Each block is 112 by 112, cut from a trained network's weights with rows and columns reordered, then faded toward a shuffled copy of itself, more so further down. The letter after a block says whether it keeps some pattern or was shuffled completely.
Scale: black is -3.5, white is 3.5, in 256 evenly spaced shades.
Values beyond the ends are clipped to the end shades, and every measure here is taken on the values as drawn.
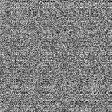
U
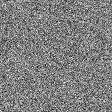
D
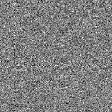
U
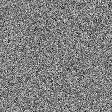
D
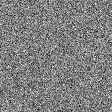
D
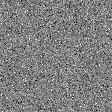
D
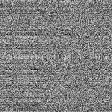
U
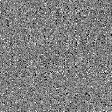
U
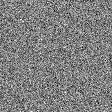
D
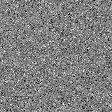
D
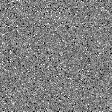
U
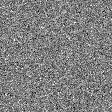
D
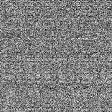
U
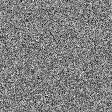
D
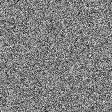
D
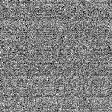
U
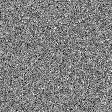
D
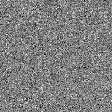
U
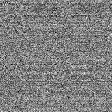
U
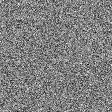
D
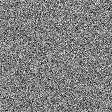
D
